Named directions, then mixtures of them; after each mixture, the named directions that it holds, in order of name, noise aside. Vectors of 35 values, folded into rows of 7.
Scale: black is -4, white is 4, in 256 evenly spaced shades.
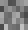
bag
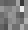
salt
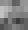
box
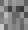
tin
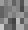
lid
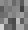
lid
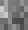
box, tin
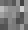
box, salt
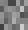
bag, salt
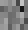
salt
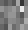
salt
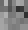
bag, tin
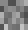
bag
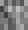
lid, tin
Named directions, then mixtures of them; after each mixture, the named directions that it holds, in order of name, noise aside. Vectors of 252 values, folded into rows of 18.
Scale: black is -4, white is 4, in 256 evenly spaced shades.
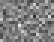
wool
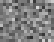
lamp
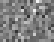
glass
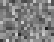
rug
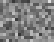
lamp, rug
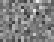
glass, rug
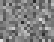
lamp, rug, wool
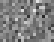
glass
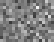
lamp, wool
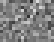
glass, rug, wool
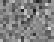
glass, rug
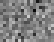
glass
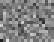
rug, wool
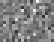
glass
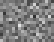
wool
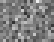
glass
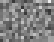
glass, lamp, rug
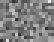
lamp, rug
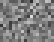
glass, rug, wool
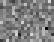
rug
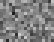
rug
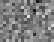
glass
